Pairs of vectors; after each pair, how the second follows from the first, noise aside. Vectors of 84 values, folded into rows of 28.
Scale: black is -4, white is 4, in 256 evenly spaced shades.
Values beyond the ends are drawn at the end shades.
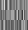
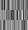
negated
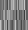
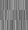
shrunk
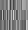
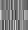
wrapped around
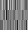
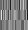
wrapped around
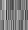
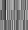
negated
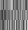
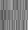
shrunk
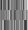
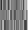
copied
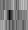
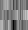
wrapped around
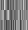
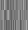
shrunk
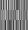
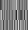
wrapped around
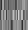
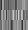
copied
